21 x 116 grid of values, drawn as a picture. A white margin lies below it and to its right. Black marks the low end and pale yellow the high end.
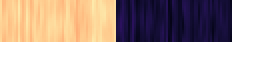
It is made of 1 by 2 panels. Panel 1,1: very high, streaked downward, faint in contrast. Panel 1,2: very low, streaked downward, faint in contrast.
